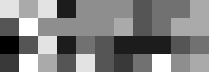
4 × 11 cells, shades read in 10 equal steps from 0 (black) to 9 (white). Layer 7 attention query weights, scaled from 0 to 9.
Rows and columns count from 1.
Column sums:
13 27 27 10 22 16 14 11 18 18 22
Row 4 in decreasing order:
9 9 8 6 6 5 4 3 3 2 2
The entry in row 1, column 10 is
4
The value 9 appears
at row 2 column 2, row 4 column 2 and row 4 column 9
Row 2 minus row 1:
-5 3 -3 4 0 0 1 0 0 2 0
